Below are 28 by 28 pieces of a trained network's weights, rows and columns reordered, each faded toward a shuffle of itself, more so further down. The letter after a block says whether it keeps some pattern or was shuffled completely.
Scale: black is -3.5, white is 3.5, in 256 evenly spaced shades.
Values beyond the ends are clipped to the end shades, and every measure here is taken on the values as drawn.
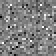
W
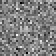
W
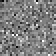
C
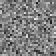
C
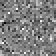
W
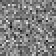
W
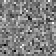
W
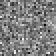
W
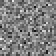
W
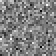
W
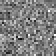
W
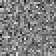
C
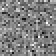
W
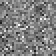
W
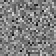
W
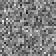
W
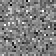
C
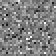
C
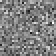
C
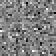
C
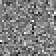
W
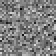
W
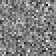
C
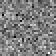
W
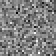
C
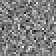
W
